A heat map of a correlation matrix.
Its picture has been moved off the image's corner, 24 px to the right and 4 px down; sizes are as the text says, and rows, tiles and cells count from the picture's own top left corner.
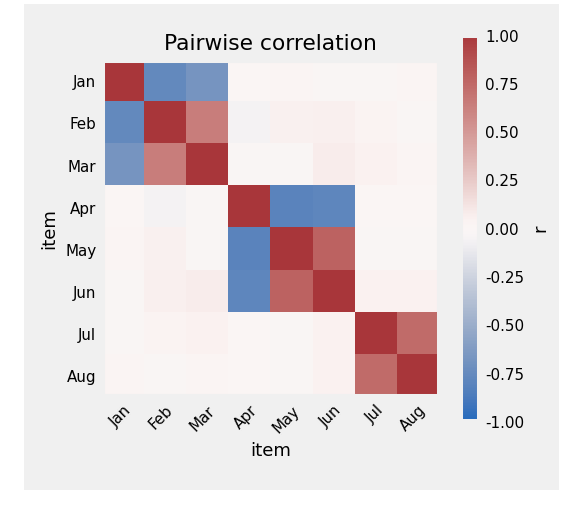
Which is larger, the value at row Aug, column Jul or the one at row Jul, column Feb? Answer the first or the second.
the first
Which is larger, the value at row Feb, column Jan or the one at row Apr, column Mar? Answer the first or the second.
the second
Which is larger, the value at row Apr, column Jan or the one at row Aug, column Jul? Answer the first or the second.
the second
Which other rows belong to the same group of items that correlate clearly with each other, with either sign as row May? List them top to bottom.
Apr, Jun
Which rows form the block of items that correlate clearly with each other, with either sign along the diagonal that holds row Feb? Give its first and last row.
Jan to Mar
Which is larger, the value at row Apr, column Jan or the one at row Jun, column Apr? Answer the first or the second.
the first
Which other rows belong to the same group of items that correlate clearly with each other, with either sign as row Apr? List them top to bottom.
May, Jun
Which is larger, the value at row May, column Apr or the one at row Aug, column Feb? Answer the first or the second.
the second
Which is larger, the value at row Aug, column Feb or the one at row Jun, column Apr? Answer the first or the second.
the first
